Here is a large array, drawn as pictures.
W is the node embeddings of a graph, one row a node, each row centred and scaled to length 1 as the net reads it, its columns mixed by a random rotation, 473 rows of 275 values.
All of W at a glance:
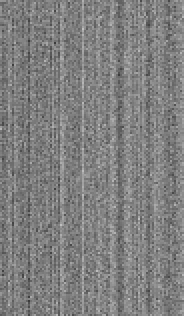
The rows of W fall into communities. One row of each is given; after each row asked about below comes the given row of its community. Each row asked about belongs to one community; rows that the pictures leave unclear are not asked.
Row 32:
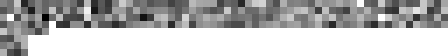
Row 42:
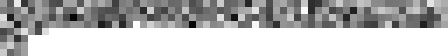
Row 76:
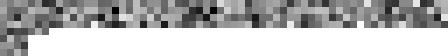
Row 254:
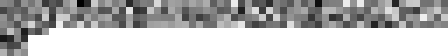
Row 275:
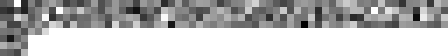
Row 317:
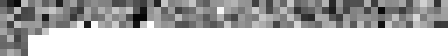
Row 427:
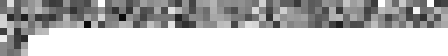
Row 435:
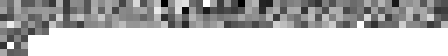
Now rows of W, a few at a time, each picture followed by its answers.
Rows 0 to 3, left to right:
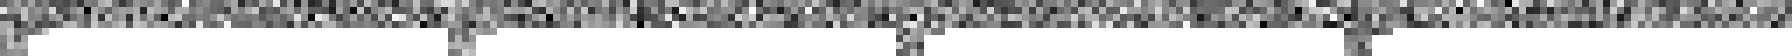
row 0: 42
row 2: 76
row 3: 435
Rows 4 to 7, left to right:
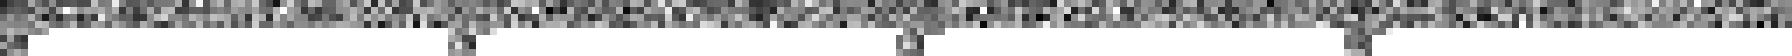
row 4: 275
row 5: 317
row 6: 317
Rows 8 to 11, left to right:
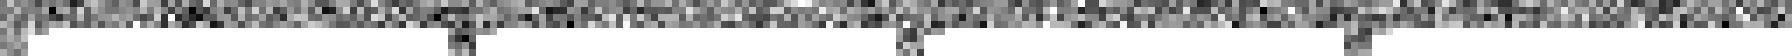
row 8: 42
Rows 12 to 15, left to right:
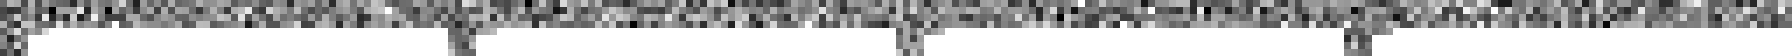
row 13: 76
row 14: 42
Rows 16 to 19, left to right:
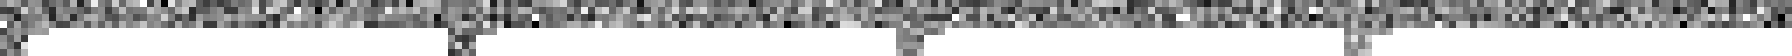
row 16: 435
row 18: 427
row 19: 42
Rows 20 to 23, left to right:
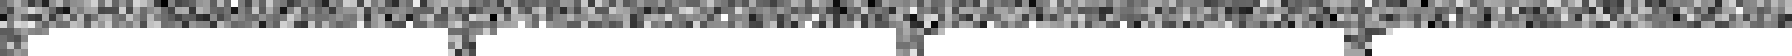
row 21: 76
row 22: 42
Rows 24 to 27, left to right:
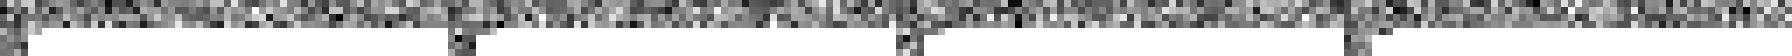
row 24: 254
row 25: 254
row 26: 254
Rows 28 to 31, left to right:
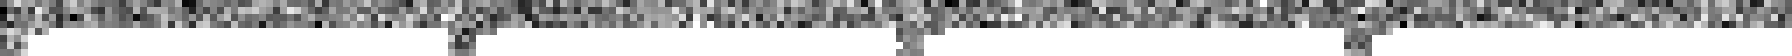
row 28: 32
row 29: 427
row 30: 76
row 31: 32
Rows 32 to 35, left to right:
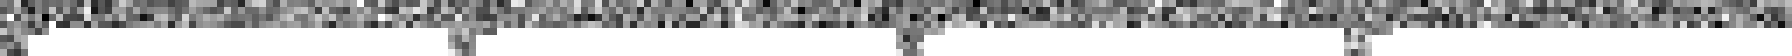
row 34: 427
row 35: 42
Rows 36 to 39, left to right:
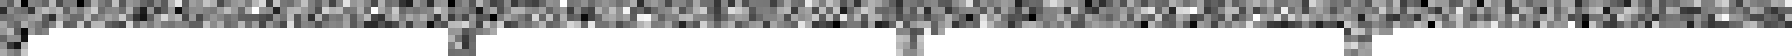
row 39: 42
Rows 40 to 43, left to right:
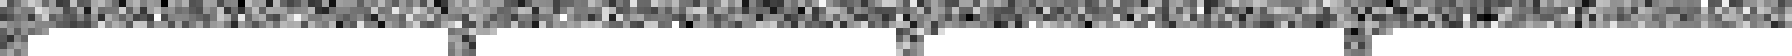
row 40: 435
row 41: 42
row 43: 32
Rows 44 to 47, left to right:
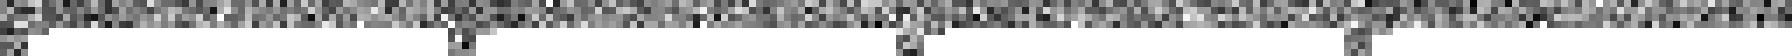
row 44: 76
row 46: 32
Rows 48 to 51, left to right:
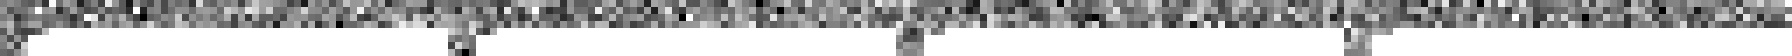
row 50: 427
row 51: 42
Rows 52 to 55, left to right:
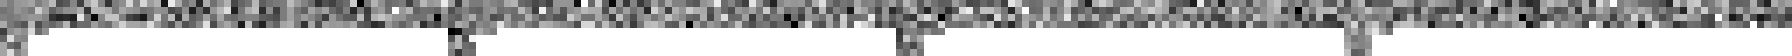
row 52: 42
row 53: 76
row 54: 76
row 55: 427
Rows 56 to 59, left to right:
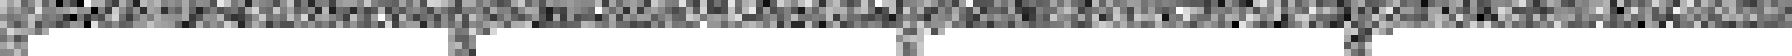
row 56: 42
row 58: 427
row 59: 275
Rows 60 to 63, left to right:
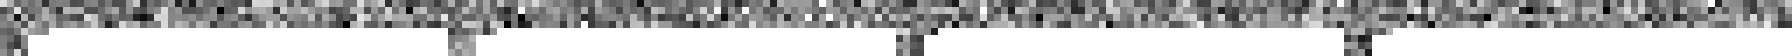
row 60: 32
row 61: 32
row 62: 317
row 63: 317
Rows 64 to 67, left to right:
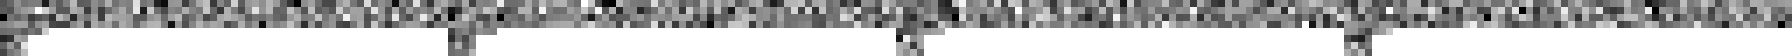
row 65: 435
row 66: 76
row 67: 317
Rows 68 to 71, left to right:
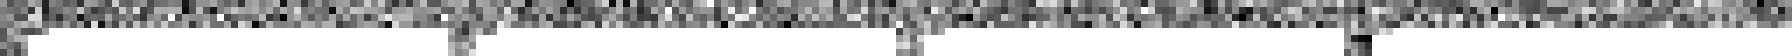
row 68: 32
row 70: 42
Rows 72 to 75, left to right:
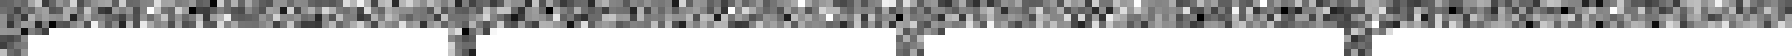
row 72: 254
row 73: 275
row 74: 76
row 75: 254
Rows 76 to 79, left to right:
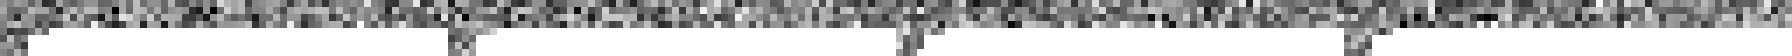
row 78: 427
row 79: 32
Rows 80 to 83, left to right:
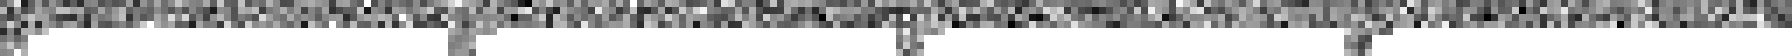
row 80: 42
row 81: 42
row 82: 32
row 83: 317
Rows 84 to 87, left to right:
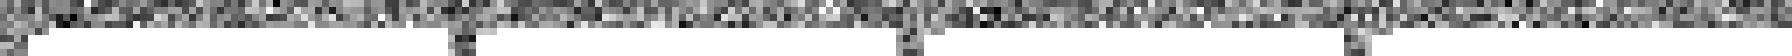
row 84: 32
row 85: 275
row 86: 32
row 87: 32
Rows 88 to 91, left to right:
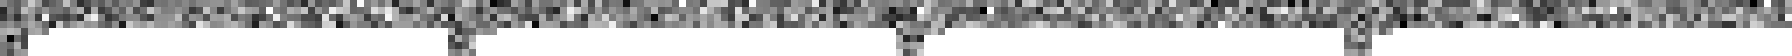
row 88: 254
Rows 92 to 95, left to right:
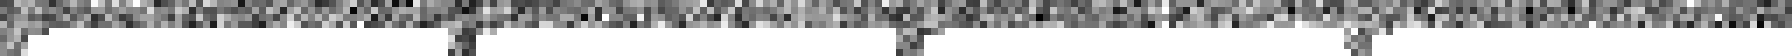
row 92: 435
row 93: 275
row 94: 32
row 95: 427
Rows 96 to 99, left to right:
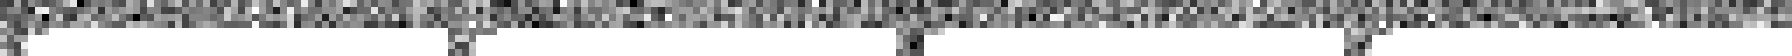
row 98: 275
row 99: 32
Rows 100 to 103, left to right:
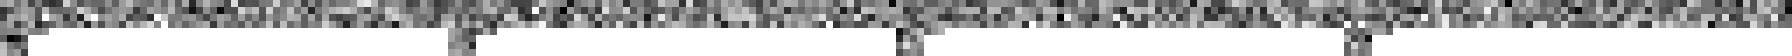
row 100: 254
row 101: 427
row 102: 42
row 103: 435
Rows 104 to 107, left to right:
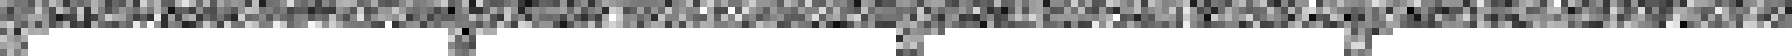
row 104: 42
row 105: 275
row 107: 435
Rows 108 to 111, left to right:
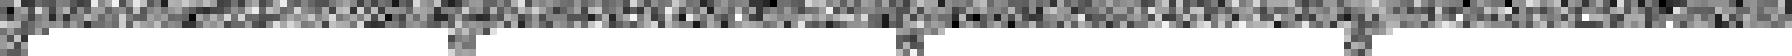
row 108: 435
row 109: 317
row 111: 435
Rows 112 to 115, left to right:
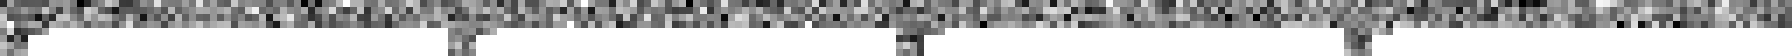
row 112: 427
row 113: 435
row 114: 317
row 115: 427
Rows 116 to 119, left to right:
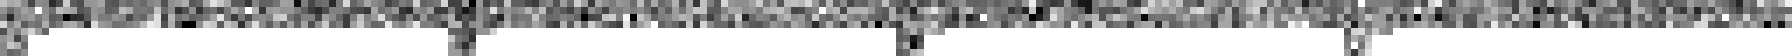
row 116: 42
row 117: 275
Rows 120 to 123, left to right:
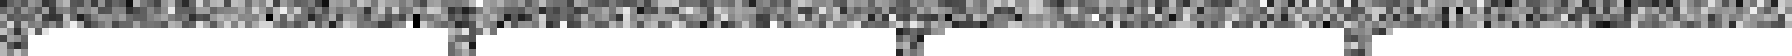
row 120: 427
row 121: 254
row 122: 435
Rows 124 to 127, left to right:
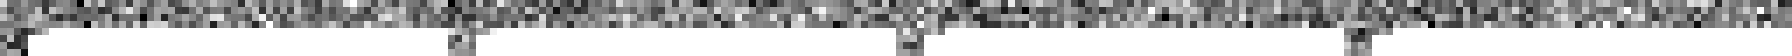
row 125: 254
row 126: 427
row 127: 427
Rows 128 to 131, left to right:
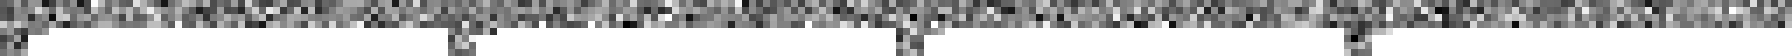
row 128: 435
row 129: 76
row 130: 317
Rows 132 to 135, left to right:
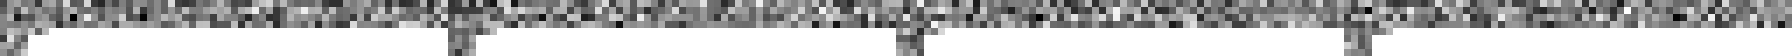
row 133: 275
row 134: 317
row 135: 317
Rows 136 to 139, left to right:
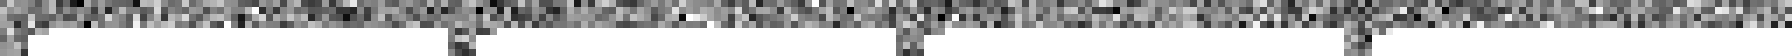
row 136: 42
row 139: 275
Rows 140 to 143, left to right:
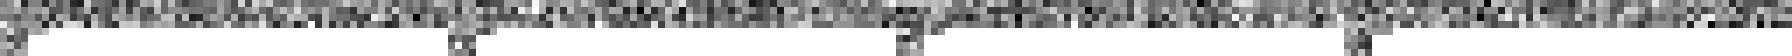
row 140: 427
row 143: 275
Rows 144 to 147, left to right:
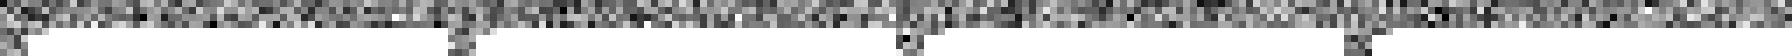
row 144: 317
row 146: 254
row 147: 32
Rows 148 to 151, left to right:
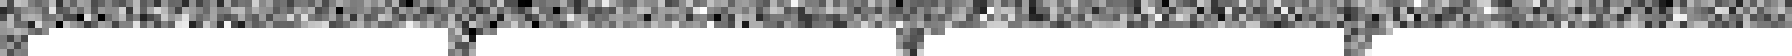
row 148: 32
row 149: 427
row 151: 435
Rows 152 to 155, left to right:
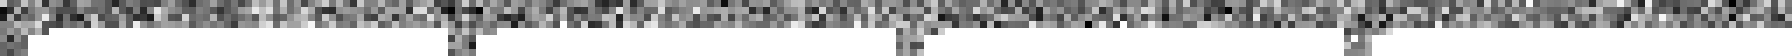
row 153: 275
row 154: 42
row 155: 42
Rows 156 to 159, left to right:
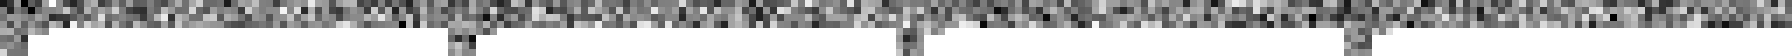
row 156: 275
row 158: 427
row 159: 275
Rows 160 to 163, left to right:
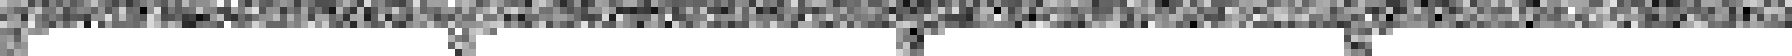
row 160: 42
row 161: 42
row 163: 76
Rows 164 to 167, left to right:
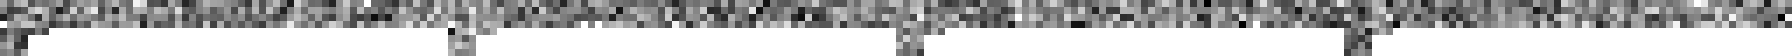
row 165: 42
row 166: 76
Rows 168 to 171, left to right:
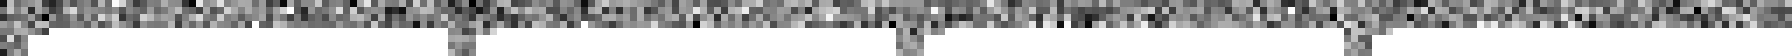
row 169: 275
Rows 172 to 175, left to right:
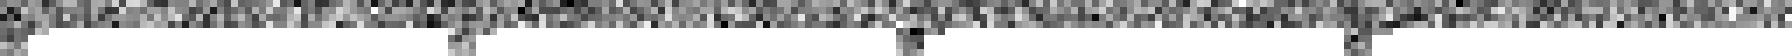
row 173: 427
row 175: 254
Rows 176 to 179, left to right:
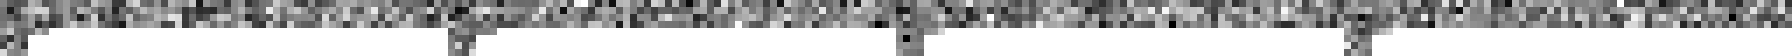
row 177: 435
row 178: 254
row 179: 435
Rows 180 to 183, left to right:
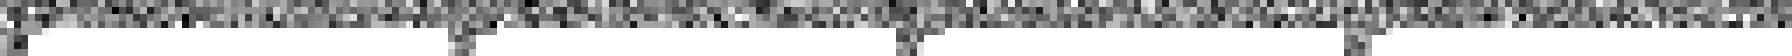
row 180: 427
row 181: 427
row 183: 32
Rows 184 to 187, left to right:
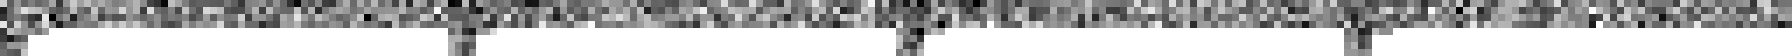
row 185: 275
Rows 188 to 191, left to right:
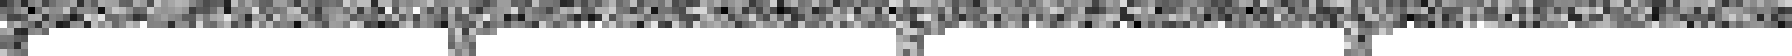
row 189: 42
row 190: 42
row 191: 42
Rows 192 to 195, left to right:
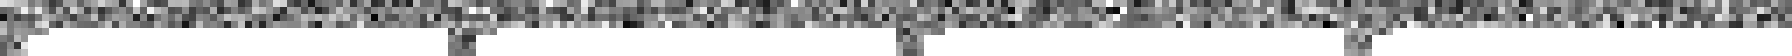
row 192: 435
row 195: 427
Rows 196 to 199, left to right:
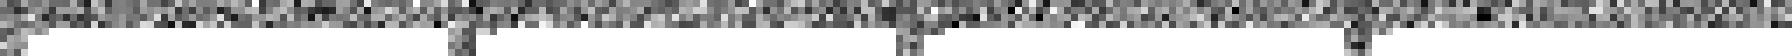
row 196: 42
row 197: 275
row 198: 32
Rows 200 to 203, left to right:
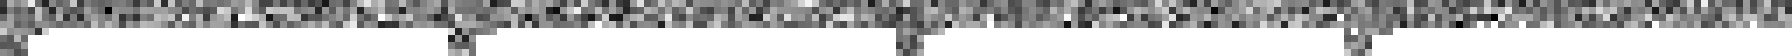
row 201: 317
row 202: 254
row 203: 32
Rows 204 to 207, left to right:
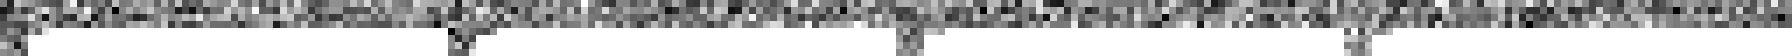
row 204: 317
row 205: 435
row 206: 435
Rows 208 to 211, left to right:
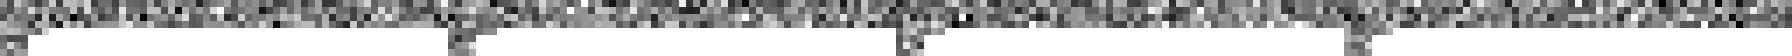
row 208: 317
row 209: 435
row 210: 32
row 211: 435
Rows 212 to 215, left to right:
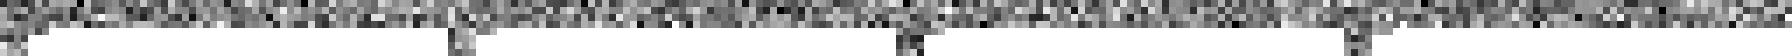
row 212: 427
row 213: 42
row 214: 317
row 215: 254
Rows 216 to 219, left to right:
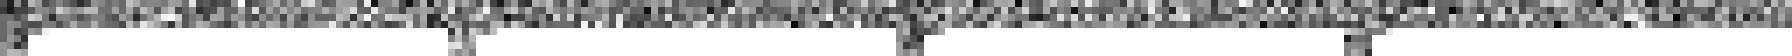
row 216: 275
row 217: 42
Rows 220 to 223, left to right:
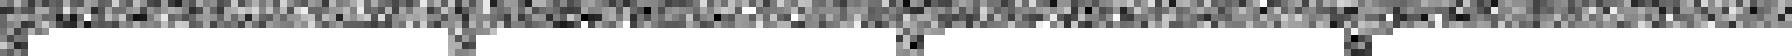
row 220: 32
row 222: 317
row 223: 254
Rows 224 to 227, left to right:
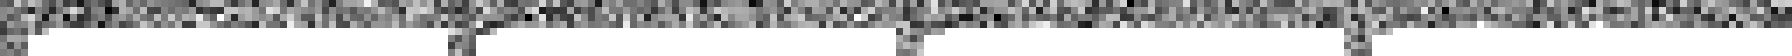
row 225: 254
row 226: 42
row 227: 42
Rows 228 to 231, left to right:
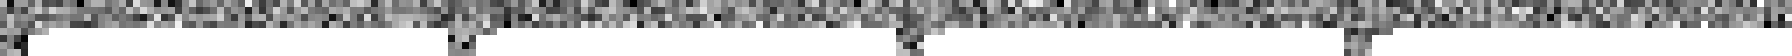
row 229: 32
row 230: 435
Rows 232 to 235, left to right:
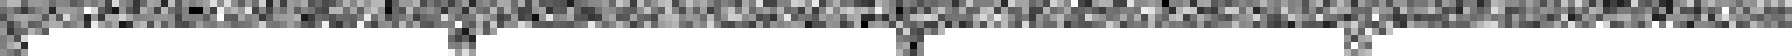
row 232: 76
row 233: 427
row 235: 42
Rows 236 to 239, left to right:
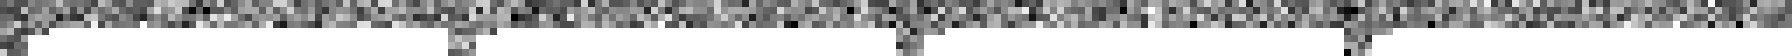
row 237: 76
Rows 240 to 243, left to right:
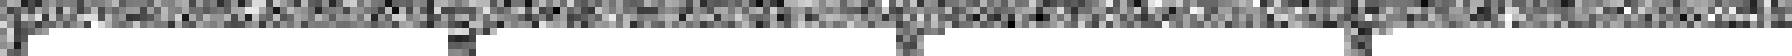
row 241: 254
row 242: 32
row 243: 275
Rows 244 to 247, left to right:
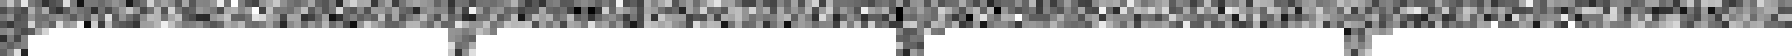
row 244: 254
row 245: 427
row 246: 76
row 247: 42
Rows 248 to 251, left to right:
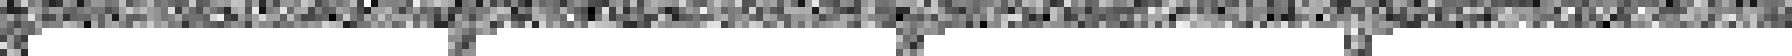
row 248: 317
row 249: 317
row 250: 435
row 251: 32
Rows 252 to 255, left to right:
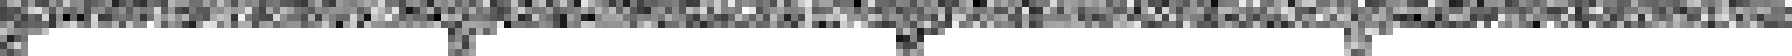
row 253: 32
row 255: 42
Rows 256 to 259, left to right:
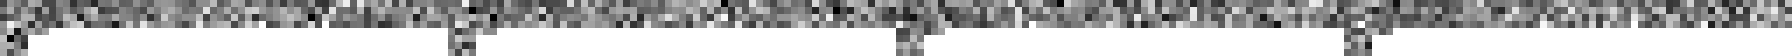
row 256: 427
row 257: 76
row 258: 435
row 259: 76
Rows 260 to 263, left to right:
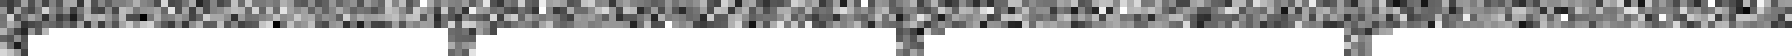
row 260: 317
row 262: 76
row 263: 76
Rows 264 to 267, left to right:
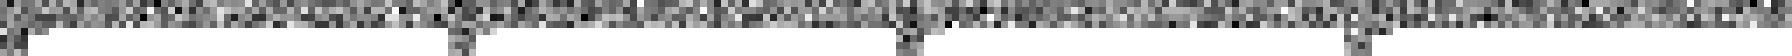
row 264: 317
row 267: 32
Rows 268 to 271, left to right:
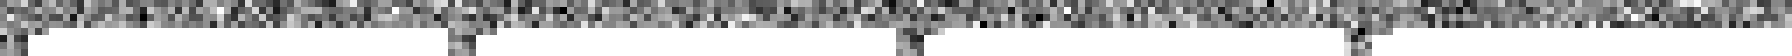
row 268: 317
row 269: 427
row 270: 317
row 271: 427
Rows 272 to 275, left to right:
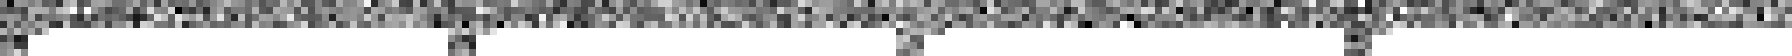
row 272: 317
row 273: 254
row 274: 42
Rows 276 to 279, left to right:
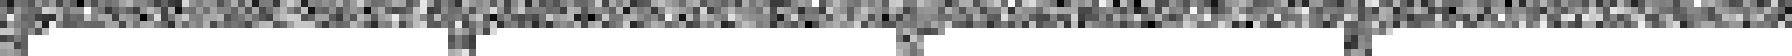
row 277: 317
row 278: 435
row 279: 254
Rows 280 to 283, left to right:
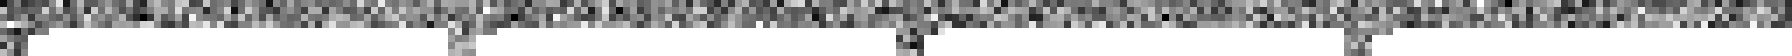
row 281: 42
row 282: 275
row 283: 435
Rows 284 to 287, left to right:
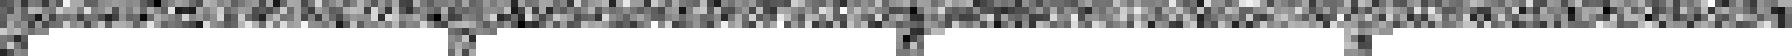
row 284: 317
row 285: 435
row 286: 254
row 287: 317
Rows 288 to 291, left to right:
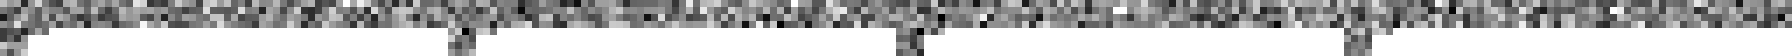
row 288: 435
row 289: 427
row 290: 317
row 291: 254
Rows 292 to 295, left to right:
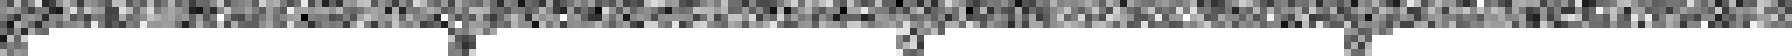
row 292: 76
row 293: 427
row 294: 427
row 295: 435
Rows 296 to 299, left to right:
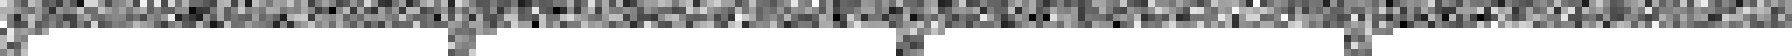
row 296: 42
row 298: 32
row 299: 32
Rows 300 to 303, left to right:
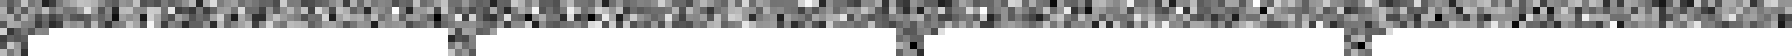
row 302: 317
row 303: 317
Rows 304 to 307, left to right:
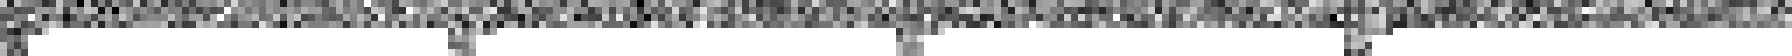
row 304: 76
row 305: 42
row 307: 32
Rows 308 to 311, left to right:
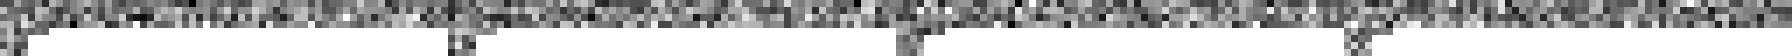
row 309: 32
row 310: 435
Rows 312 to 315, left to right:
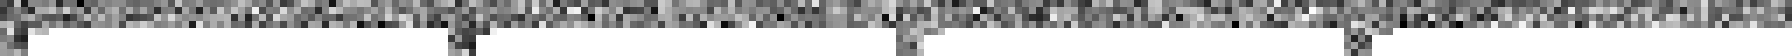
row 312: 275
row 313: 317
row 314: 32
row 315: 32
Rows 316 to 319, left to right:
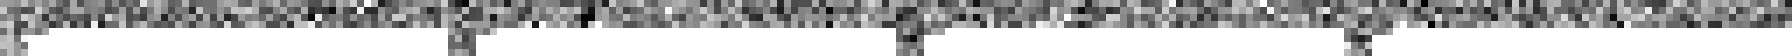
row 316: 42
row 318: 254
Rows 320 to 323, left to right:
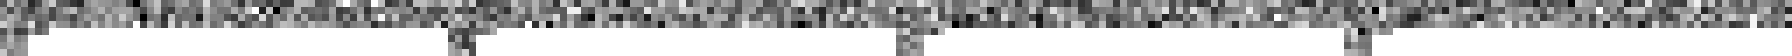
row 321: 317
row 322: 32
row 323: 275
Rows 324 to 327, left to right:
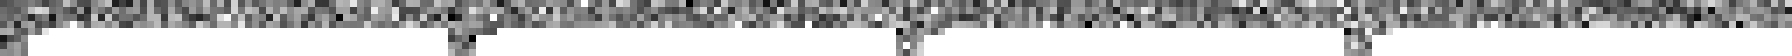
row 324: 254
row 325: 435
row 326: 42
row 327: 42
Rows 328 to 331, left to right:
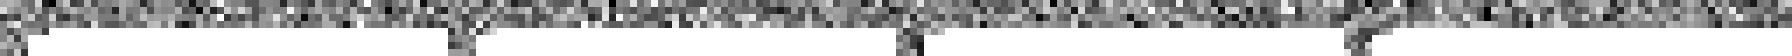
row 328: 76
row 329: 42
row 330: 317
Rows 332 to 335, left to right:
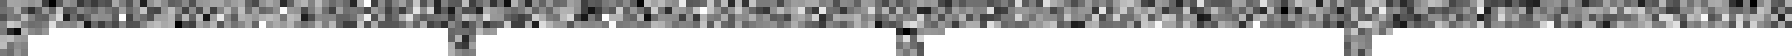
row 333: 275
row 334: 76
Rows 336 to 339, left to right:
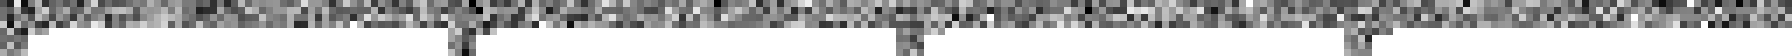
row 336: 275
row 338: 254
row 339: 435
